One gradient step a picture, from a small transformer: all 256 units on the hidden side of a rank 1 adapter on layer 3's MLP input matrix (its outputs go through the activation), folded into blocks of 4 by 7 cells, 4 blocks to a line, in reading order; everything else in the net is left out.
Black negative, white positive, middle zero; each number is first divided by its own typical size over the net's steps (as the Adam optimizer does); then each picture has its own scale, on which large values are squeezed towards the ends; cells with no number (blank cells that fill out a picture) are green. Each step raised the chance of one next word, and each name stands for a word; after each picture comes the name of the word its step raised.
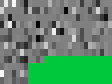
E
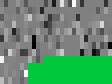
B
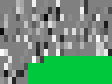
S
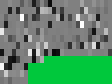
S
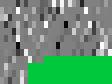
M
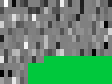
B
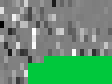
E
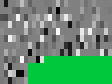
E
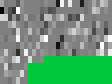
M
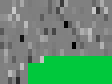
E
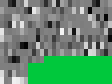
S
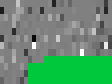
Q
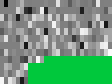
M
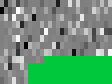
M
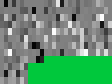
S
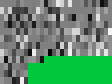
S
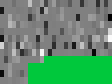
B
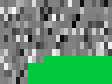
S
